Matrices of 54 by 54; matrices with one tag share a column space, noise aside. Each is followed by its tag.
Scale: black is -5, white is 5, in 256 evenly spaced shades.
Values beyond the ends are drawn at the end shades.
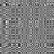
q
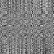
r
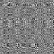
q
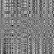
r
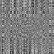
r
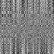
r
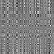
r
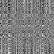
r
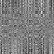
r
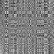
r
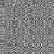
q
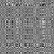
q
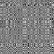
q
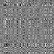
q
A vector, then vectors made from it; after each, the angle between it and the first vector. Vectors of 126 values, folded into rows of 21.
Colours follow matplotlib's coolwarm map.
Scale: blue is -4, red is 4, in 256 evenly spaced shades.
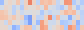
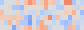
nearly parallel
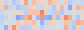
partly opposed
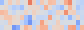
nearly parallel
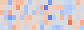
partly opposed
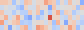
partly aligned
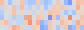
nearly opposite
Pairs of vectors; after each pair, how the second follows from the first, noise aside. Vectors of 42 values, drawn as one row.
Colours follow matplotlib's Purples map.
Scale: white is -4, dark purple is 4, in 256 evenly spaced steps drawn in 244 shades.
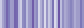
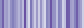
reversed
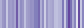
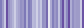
shuffled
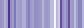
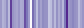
shuffled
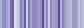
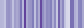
reversed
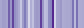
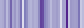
shuffled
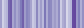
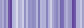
reversed
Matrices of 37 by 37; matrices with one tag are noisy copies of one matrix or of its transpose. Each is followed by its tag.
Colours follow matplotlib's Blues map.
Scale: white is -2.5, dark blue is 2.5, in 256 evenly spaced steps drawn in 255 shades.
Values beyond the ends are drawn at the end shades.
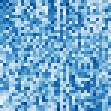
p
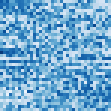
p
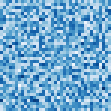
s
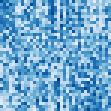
p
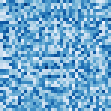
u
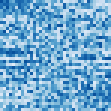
p
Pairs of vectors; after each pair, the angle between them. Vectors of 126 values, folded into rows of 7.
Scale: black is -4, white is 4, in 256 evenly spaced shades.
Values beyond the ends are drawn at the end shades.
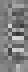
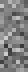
partly aligned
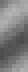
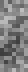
partly aligned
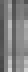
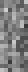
partly opposed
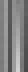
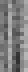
nearly opposite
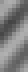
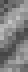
nearly opposite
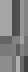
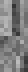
nearly parallel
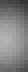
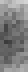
nearly opposite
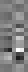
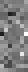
orthogonal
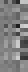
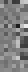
nearly parallel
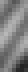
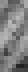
nearly parallel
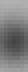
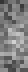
partly opposed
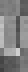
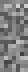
orthogonal
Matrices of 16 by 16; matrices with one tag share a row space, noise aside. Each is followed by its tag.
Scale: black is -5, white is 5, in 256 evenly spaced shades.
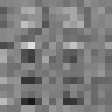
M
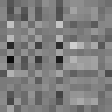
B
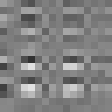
M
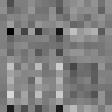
B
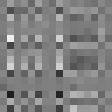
B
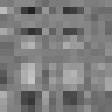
M
